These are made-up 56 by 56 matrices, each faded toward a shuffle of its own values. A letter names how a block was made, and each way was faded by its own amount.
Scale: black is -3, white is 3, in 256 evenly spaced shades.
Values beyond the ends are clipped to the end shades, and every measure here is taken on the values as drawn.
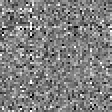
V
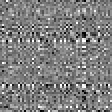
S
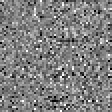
V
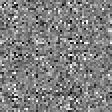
V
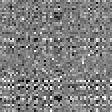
S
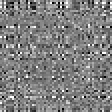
S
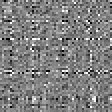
S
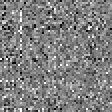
V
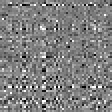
S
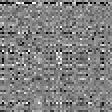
S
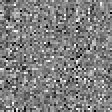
V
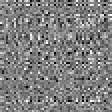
S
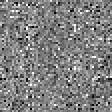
V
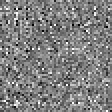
V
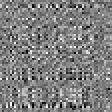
S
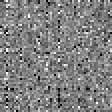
V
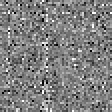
V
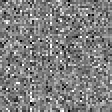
V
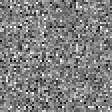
V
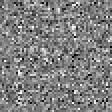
V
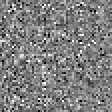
V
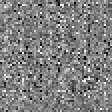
V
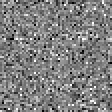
V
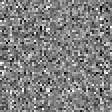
V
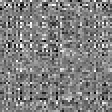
S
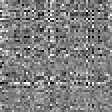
S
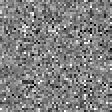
V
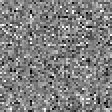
V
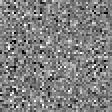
V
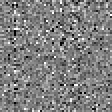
V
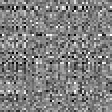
S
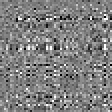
S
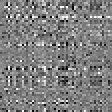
S
